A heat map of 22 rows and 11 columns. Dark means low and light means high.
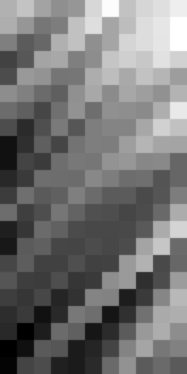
Neither half mirrors the other. The grain runs diagonally up to the right. The ninth with the lowest average is the bottom left. Values rise toward the top right. The centre is the smoothest part. There are no lone odd cells.
